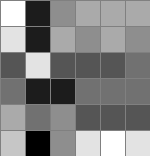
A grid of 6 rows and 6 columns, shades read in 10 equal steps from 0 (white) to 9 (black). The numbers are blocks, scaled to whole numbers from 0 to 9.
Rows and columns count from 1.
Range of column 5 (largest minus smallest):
6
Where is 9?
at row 6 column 2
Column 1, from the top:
0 1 6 5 3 2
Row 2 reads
1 8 3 4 3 4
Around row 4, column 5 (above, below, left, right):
6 6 5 5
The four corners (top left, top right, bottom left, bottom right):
0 3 2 1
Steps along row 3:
down up same same down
